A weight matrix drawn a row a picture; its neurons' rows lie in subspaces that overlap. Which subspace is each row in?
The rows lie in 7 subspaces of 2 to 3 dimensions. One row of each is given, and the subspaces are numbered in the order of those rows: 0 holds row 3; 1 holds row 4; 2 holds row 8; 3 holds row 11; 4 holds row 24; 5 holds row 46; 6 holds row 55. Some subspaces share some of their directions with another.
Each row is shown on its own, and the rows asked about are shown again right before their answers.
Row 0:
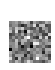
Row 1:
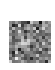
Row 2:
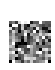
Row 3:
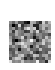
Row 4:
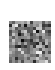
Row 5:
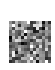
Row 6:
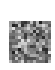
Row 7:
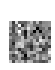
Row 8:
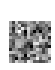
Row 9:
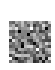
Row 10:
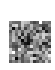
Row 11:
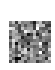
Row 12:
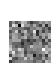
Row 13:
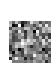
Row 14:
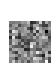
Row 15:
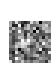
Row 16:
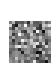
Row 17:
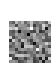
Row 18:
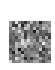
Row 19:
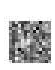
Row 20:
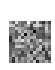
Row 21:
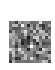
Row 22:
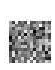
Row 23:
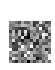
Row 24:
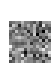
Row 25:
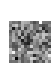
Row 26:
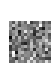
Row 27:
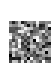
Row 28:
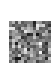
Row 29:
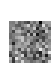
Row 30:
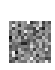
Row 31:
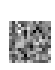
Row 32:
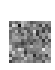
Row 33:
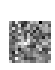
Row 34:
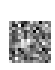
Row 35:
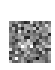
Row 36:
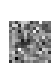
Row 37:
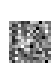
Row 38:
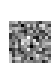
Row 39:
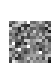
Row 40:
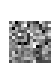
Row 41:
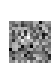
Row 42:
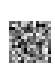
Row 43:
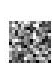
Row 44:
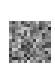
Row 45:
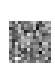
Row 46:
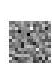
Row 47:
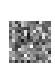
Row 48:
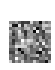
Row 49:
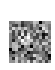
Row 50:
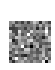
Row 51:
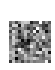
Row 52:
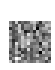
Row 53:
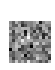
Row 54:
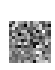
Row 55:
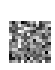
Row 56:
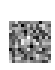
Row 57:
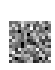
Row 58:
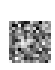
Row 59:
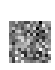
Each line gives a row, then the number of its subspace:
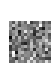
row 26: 0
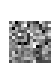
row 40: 1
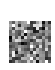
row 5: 0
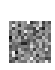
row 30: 0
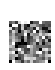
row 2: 4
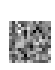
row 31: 2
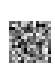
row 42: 3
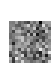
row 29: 4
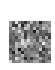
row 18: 5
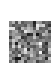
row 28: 3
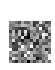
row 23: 2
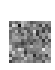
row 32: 4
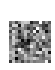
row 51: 5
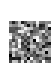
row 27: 6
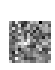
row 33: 1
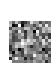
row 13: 4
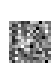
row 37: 5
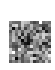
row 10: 2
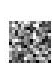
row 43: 0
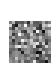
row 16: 1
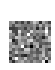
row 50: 5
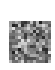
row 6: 3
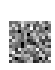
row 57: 5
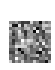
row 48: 1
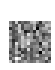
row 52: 3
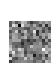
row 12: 4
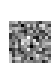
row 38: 6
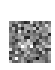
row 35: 6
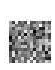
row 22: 0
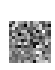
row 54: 1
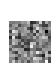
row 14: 5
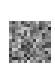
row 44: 6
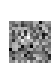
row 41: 2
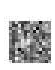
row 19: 3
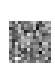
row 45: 3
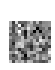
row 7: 2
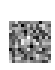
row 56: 6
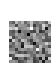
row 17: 5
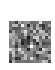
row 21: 6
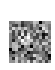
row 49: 2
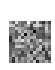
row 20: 0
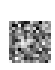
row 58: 0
